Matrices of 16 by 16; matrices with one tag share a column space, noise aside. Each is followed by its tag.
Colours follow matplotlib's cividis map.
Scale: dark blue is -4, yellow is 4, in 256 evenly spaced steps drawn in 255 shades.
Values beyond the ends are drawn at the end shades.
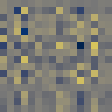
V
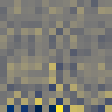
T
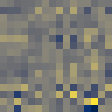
T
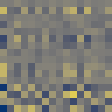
T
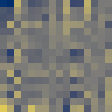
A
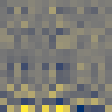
T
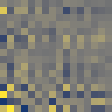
T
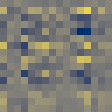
V
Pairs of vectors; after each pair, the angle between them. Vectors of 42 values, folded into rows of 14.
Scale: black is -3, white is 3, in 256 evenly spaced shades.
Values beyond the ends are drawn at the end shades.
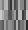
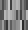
orthogonal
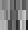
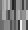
partly aligned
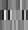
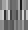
nearly opposite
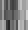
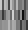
partly opposed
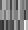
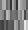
nearly parallel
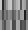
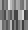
partly aligned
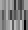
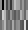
partly opposed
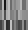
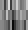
partly aligned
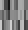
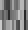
nearly parallel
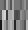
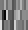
nearly opposite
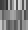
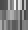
nearly parallel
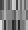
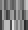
partly opposed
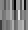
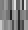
nearly opposite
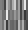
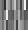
nearly parallel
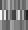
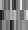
partly opposed
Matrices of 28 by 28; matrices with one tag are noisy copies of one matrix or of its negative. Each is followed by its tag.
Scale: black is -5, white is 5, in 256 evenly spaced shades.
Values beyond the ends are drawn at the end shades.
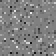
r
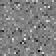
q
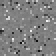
q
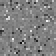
q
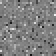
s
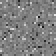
s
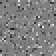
s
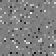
r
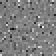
s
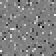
s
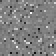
r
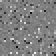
r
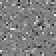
s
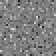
s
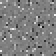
s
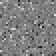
s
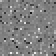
r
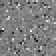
q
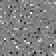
r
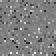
r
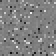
r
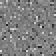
s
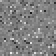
r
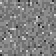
s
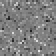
q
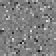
q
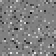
r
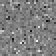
q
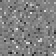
r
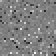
r
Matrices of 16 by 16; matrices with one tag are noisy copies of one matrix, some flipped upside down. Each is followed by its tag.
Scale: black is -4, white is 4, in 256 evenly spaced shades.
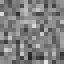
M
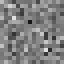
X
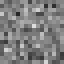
M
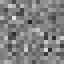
X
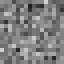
M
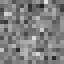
M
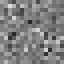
X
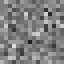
X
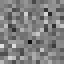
X
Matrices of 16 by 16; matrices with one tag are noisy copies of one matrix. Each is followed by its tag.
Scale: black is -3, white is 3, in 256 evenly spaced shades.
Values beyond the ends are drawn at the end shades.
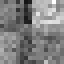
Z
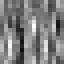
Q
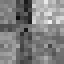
Z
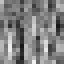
Q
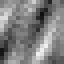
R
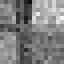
Z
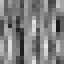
Q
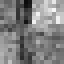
Z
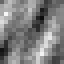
R
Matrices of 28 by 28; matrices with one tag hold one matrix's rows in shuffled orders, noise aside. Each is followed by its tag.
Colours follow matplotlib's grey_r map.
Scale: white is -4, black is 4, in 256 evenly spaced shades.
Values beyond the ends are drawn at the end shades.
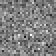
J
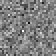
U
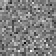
J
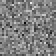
J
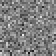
U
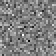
U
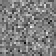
J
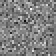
J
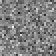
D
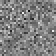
U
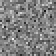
D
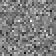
J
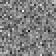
U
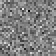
U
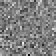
U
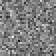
D
